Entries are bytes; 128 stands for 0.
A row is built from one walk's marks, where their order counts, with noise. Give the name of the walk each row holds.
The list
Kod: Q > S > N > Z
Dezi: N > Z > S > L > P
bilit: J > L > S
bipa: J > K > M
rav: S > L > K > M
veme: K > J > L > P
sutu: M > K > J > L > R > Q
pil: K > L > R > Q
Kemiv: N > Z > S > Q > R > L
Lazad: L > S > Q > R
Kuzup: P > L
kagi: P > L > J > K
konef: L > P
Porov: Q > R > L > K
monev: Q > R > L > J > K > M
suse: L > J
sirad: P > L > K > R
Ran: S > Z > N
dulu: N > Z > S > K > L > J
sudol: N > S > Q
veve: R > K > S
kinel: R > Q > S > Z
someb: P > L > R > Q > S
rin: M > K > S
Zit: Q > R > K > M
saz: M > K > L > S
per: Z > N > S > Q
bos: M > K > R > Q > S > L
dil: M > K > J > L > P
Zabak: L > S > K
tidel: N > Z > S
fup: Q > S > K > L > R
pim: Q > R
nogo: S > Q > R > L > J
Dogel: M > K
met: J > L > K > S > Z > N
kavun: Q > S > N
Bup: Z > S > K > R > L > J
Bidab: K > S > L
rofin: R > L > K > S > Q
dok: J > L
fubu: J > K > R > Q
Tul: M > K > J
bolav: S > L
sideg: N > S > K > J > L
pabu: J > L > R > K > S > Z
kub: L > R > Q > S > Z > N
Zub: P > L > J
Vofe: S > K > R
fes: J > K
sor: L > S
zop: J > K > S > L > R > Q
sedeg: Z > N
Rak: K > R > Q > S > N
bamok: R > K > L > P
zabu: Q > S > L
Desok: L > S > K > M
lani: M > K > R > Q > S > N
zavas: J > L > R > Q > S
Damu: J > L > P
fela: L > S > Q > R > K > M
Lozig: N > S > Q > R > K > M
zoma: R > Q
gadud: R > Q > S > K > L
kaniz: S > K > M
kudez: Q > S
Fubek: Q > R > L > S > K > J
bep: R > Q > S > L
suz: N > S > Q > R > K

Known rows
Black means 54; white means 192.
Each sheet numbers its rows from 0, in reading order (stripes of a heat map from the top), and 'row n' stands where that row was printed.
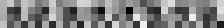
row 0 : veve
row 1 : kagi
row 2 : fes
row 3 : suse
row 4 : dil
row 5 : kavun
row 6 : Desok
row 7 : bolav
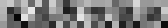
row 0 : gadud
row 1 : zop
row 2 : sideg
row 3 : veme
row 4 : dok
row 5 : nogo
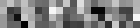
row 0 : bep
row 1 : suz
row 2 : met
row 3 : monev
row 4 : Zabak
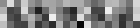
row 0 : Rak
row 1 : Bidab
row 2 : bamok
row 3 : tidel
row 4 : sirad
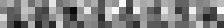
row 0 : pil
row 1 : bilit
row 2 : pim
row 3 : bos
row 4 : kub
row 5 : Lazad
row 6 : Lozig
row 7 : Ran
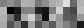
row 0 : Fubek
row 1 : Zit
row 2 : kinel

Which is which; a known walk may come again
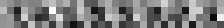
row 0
sutu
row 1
Ran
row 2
pil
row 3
zabu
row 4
fup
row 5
fes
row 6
Zub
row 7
saz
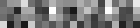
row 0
Damu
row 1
sudol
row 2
bipa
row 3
someb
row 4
bilit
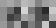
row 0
Vofe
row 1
kaniz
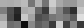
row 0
zoma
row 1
fubu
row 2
sor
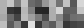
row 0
veve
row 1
kudez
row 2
met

